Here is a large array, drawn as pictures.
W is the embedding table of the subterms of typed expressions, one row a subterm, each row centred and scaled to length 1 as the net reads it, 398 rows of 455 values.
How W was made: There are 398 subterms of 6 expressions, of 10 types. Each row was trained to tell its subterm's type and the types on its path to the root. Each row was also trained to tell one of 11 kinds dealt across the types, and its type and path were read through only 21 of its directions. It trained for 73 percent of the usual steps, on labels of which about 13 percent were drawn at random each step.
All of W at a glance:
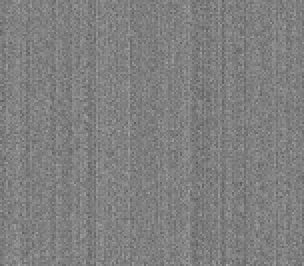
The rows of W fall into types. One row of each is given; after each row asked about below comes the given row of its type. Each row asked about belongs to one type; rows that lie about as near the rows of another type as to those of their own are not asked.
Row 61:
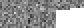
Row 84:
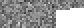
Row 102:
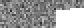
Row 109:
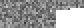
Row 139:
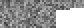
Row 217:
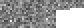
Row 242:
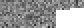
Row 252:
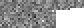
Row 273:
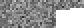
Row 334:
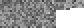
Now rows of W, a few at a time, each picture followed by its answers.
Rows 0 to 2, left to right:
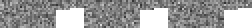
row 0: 217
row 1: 334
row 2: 273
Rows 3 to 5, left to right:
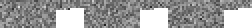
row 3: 273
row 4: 109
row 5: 252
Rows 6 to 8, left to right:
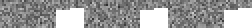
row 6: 242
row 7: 102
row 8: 252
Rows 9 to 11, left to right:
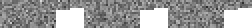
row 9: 252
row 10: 252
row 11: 84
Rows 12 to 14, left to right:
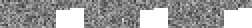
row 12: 109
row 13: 61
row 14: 139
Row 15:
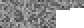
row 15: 61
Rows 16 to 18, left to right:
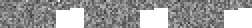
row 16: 139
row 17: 84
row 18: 273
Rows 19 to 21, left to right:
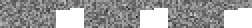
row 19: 252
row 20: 84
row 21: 273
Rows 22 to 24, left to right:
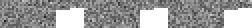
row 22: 217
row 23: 217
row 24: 273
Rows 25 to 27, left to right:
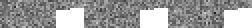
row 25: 139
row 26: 273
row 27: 109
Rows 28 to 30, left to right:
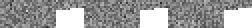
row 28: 334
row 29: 139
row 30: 61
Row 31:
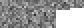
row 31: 84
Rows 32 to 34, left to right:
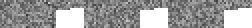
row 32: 334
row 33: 242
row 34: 139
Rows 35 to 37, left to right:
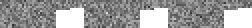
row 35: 242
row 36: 334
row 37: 61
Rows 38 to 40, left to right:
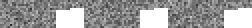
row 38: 252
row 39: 334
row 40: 217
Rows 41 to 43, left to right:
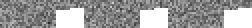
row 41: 61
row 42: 273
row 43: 217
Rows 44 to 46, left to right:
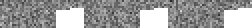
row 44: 242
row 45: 139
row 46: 217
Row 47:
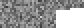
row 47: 242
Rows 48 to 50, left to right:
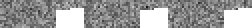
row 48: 334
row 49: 139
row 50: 273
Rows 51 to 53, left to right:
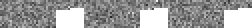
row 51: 242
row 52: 84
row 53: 109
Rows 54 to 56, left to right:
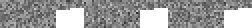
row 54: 61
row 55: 84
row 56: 217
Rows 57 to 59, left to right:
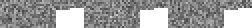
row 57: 273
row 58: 61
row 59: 242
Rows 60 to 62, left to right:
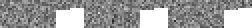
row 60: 139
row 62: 84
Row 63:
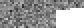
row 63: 102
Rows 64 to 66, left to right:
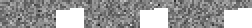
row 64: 217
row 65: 102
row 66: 242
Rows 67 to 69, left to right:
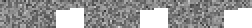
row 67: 61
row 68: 334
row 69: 139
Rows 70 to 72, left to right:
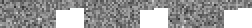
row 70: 334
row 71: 334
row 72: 273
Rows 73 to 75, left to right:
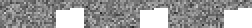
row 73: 334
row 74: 334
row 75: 242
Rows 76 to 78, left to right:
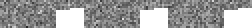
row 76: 273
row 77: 102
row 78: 139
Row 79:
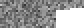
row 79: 334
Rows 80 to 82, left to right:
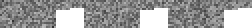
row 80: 334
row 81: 109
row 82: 334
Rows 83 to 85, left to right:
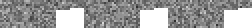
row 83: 61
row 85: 242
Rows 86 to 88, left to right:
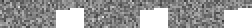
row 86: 334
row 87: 217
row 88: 102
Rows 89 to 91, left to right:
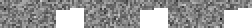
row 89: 139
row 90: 61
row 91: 139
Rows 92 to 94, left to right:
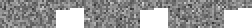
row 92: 334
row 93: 84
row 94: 102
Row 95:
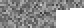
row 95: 109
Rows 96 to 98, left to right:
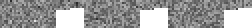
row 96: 102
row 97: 61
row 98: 334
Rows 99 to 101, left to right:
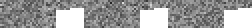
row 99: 334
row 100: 334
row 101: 61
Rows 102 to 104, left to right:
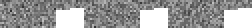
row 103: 217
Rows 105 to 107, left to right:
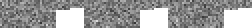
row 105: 217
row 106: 84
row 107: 242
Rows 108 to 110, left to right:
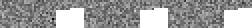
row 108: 139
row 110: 84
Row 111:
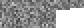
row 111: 242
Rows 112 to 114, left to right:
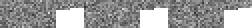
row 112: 273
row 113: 252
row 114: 139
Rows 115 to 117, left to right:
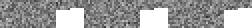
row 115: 273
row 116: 242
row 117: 273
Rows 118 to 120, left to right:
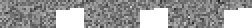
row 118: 84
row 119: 102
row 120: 334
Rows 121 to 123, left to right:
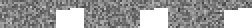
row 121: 109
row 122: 334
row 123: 61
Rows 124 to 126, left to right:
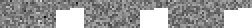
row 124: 217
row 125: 84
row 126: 252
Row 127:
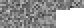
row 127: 109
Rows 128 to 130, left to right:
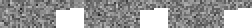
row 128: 109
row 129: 139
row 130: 139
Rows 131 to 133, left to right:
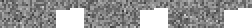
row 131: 242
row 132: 334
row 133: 217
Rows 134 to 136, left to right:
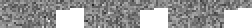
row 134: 109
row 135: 109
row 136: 109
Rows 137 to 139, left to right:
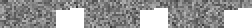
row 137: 102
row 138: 334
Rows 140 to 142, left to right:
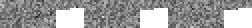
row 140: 242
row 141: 242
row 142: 242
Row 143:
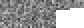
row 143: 109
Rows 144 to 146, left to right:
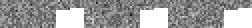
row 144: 242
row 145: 109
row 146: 61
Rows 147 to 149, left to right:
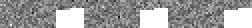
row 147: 109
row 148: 334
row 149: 252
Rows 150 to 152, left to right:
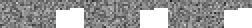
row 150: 84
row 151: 242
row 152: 217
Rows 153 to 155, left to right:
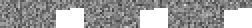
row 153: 61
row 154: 252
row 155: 84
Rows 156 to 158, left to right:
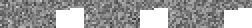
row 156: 217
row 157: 252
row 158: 61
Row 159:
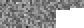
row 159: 242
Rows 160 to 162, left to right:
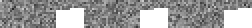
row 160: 273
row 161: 139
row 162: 109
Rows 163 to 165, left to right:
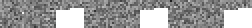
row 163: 273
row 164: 273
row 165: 252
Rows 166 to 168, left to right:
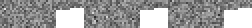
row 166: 273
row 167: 109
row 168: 334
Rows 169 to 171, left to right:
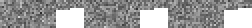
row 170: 84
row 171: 61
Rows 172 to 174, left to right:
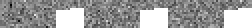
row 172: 84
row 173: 61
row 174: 252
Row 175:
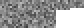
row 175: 102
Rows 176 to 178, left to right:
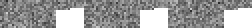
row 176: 252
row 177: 109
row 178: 61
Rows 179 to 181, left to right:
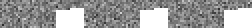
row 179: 242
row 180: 217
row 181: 273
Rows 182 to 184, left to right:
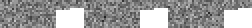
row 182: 217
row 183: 217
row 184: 242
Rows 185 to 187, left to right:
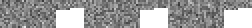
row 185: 242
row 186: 84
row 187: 109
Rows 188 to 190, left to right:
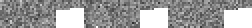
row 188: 217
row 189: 139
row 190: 61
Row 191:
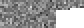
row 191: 109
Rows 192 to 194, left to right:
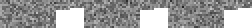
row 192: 273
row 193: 61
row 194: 61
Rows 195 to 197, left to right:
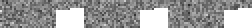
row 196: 252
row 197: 252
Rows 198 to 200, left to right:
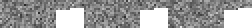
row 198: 84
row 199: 334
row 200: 334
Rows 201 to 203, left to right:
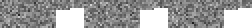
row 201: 252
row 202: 102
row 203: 252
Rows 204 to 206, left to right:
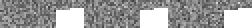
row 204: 109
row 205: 217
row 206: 273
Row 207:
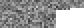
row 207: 109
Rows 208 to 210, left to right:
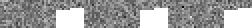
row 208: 334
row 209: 242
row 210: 139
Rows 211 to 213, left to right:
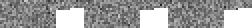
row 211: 61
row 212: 252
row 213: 334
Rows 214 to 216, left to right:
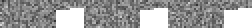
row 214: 217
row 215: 109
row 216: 109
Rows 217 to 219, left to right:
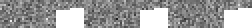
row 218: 273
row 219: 334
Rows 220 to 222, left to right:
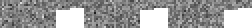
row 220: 217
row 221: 109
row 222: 102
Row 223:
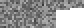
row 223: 334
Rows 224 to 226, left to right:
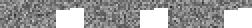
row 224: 102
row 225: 84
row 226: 217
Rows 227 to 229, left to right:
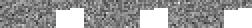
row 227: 252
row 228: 84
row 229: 252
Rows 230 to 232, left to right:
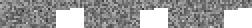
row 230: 84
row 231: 252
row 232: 84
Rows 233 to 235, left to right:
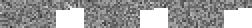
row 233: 217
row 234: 139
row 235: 252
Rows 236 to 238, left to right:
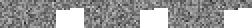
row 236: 61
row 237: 242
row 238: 242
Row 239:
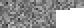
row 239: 252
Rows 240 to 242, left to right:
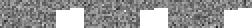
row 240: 217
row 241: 109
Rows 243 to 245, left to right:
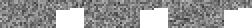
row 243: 84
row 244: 242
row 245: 102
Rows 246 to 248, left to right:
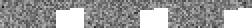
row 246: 139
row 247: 102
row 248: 102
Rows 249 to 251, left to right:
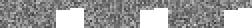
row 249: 102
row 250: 84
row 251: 273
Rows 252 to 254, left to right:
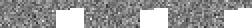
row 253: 109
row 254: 217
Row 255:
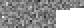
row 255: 109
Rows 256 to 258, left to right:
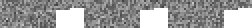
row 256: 109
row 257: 61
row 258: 61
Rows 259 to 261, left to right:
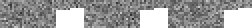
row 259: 61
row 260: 109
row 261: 334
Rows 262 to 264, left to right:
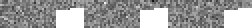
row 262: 109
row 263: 61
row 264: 109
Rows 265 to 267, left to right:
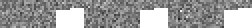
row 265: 139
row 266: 273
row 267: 252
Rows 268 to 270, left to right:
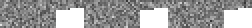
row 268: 61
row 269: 61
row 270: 242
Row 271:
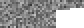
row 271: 61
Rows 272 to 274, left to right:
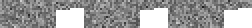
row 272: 109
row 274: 109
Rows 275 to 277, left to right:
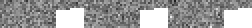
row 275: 242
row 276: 109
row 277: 102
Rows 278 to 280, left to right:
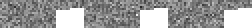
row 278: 84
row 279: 109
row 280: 217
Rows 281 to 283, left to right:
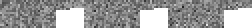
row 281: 334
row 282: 102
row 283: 102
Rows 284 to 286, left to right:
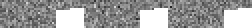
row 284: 139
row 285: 102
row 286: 217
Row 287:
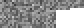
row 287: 84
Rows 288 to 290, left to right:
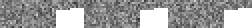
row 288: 242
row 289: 139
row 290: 242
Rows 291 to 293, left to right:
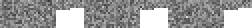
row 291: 139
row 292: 109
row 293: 252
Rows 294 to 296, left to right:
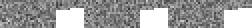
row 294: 109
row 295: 84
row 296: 102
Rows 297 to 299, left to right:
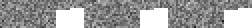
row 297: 334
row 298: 102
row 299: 273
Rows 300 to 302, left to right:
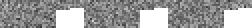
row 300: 273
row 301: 242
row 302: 334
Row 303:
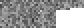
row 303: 334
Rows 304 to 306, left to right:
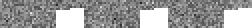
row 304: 109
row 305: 61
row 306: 334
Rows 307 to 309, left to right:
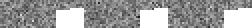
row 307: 334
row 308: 242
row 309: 334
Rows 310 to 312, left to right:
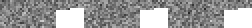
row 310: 252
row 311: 102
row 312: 84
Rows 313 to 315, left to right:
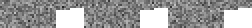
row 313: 252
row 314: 242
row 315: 217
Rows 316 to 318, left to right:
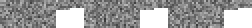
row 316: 273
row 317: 84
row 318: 334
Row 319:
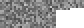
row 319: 334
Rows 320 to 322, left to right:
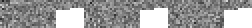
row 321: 242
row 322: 273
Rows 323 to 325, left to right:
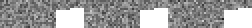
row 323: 252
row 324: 109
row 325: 102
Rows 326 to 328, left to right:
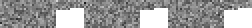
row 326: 109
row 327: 273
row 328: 273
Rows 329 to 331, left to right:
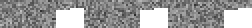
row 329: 139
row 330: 242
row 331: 61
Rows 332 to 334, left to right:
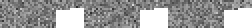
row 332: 61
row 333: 61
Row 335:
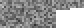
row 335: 84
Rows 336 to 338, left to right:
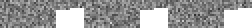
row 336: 242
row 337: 84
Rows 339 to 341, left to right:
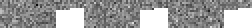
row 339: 273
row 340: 84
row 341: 252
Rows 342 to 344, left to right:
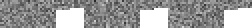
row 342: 84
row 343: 242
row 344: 109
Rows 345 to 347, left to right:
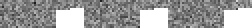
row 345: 252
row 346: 252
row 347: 334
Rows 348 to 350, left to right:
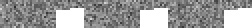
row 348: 102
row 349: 109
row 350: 84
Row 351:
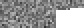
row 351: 61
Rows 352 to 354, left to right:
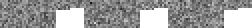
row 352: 61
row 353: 252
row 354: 217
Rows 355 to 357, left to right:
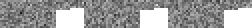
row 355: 217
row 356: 273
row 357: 252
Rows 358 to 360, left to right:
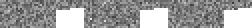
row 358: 61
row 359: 217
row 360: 242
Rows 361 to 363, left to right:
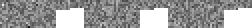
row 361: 84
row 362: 242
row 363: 61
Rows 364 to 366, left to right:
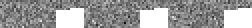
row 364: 273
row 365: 102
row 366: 109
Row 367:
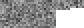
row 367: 102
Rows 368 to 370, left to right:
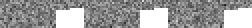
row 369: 102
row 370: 139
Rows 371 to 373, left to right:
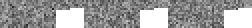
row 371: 84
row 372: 109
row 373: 109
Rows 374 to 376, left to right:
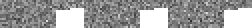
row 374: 61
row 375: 252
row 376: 252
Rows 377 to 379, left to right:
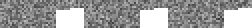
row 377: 102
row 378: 273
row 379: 252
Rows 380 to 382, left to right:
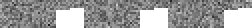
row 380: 84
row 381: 61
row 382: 102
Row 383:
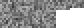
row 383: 84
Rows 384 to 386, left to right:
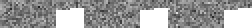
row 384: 102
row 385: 109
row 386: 217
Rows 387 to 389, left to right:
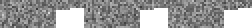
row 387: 102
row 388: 273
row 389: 252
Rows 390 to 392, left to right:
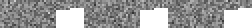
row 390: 273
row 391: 139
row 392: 139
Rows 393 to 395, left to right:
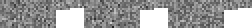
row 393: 84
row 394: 102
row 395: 84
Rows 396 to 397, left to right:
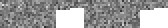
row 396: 102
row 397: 102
